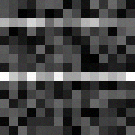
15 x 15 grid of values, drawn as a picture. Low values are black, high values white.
There is no overall slope. Overall the values sit about 30% of the way up the scale. The middle left is the ninth with the highest average. Rows 3 and 9 differ from the rows beside them. Most values sit low, with a long tail of high ones.
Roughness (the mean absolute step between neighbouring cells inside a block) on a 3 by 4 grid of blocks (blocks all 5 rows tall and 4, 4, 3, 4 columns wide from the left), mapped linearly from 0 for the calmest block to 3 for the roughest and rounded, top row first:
2 2 2 1 | 2 2 2 3 | 2 0 1 0
